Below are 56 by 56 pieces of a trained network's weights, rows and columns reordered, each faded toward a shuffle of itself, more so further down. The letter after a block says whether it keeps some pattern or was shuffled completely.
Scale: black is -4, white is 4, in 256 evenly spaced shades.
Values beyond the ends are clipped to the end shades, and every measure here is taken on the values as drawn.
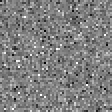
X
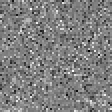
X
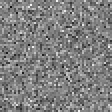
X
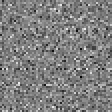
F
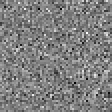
F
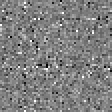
F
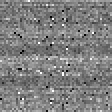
F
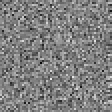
F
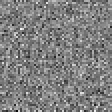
F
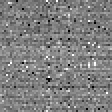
F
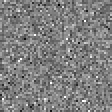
X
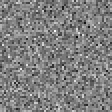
X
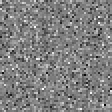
X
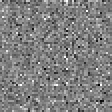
F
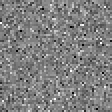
X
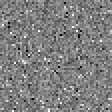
X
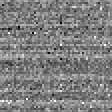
F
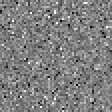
X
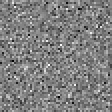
X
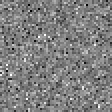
X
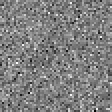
X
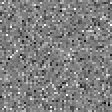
X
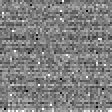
F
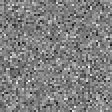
X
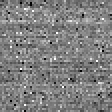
F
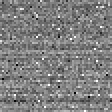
F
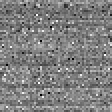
F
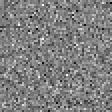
X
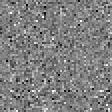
F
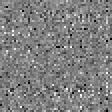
F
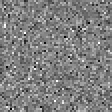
X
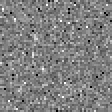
X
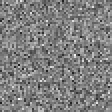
X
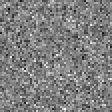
X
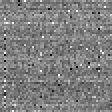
F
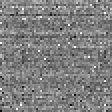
F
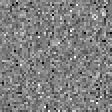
F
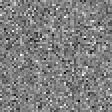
X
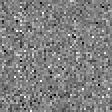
F
